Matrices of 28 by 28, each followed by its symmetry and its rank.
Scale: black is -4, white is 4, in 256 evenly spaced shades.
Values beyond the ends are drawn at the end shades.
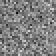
neither, full rank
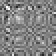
symmetric, rank three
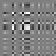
symmetric, rank one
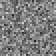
neither, full rank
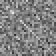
symmetric, full rank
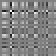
symmetric, rank one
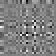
antisymmetric, rank two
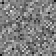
symmetric, full rank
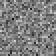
neither, full rank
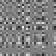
antisymmetric, rank two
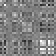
symmetric, rank three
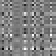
neither, rank two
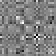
symmetric, rank three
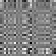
neither, rank two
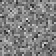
symmetric, full rank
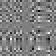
antisymmetric, rank two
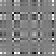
symmetric, rank one
